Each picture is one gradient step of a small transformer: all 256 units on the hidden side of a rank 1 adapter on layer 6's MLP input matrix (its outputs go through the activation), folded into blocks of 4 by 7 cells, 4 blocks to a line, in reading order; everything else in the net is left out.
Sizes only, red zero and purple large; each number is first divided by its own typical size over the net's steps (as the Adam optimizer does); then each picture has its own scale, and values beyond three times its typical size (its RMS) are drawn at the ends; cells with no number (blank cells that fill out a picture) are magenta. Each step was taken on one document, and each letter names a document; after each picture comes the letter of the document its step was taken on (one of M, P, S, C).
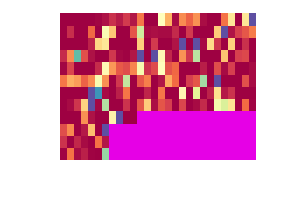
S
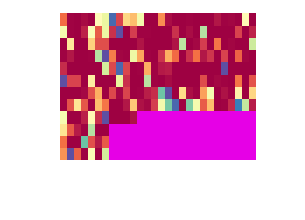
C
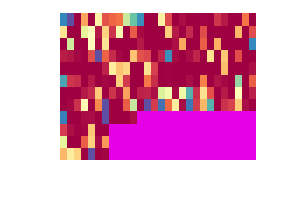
C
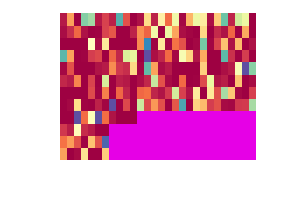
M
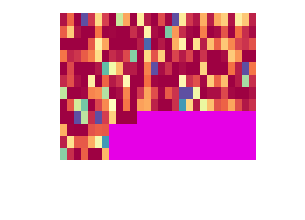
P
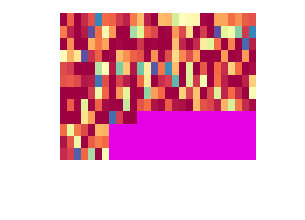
S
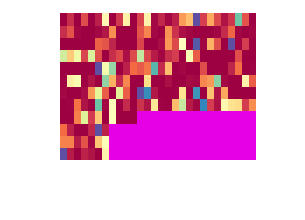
P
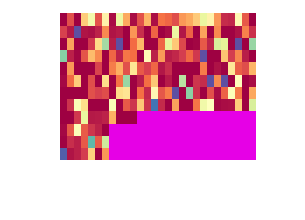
M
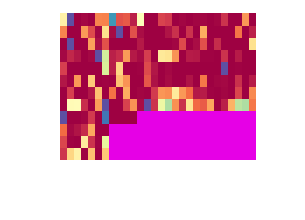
C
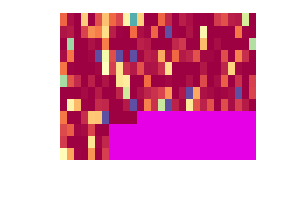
C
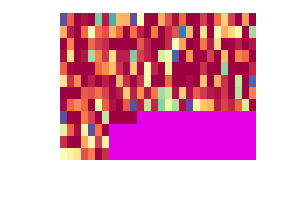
C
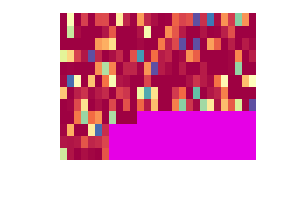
P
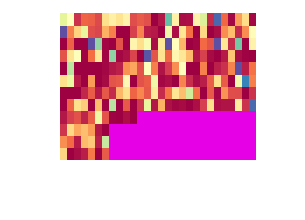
M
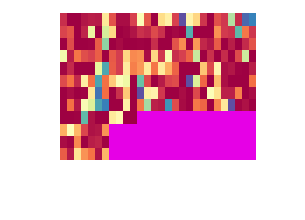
S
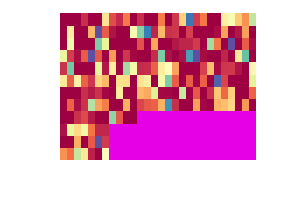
S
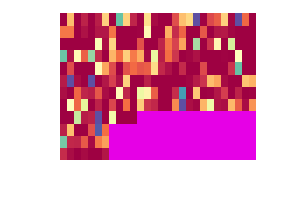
P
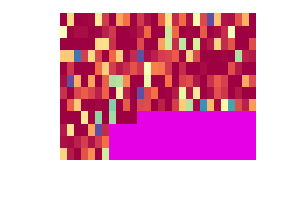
P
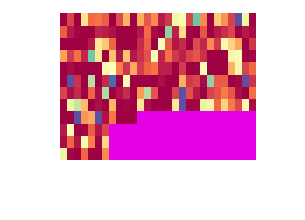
P
